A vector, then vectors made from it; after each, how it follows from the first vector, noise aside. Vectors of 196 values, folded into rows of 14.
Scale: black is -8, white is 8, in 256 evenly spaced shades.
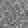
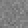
shrunk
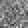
scaled up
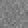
shrunk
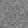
shrunk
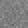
shrunk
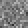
scaled up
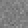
shrunk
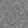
shrunk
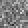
scaled up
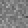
wrapped around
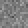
wrapped around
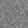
shrunk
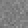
shrunk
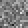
scaled up
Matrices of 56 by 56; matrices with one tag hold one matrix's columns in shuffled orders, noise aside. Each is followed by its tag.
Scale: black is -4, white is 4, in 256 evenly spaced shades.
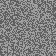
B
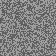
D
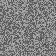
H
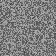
H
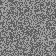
H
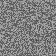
D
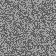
D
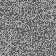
H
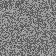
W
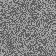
D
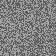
W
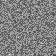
B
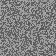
H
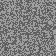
H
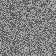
B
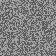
H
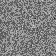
H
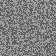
H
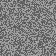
B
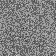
W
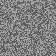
D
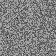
H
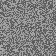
W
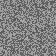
W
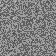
D
